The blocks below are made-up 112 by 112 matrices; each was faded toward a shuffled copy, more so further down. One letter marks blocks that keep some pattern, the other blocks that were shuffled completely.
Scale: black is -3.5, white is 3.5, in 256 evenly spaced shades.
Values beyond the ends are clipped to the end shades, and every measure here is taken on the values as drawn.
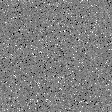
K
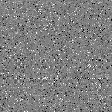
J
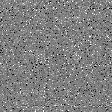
J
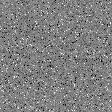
K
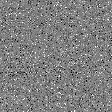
J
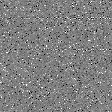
J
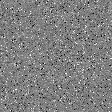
K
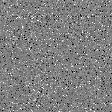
J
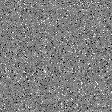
J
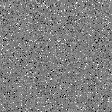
J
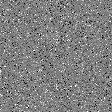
J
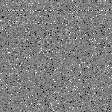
J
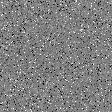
K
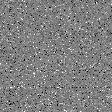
J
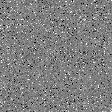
J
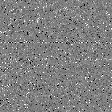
J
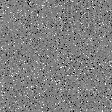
J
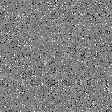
J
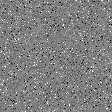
K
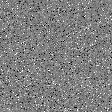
K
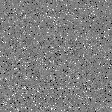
J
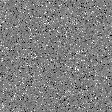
K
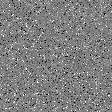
K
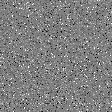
J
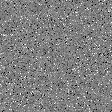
K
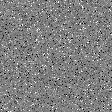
K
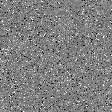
J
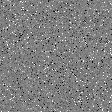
K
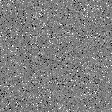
J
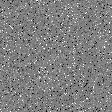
K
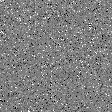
K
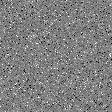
K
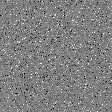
K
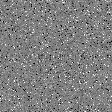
J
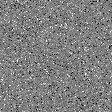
K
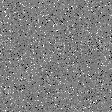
J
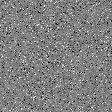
K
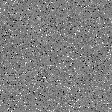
J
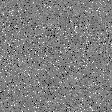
J
